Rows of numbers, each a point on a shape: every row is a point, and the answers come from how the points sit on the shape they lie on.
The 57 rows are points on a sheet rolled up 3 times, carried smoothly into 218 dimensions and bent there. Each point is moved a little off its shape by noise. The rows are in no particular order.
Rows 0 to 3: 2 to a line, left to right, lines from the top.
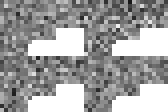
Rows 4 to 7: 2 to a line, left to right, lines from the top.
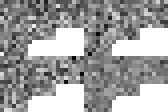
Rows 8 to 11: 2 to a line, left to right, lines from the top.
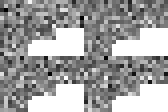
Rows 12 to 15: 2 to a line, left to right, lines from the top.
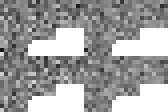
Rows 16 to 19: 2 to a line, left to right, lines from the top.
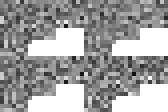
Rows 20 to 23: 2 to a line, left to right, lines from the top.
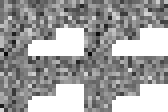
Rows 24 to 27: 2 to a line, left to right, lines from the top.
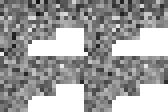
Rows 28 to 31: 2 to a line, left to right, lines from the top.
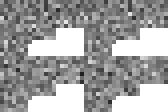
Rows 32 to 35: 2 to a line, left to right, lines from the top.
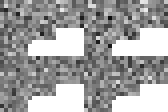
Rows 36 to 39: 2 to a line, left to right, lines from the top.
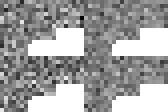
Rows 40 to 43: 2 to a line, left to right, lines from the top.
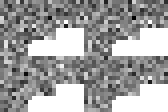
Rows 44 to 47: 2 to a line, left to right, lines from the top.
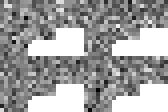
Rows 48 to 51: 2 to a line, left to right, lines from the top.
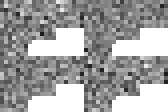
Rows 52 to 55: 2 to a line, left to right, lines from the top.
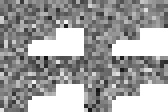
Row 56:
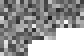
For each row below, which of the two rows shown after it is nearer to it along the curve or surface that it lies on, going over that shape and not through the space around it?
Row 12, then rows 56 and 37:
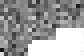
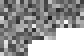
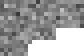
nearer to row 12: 37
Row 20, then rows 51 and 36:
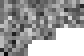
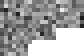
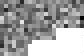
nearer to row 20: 51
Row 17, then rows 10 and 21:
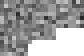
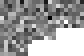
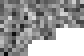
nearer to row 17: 21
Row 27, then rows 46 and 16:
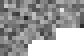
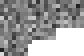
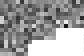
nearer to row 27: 46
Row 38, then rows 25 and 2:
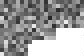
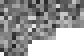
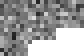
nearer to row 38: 25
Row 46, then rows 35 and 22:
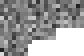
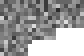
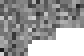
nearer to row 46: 22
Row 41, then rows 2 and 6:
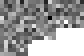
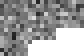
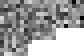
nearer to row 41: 6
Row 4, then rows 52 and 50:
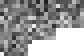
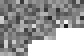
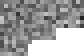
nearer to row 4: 52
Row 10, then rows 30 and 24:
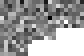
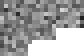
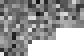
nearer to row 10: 24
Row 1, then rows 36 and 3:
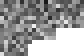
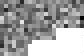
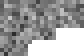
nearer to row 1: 36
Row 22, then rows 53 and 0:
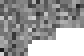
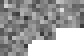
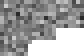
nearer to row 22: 53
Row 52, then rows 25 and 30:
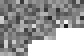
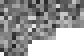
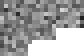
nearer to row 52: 30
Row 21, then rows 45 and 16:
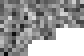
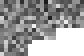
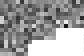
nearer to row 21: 45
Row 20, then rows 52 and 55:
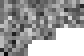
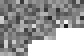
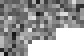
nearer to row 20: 55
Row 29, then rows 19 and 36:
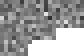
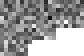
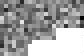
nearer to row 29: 36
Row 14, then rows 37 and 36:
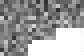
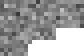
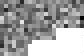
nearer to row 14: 36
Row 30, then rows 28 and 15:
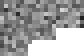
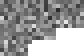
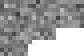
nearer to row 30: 15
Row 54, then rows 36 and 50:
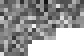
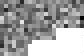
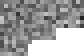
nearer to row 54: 36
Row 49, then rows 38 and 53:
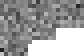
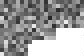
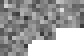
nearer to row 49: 53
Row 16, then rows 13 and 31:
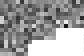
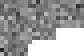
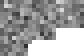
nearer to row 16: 31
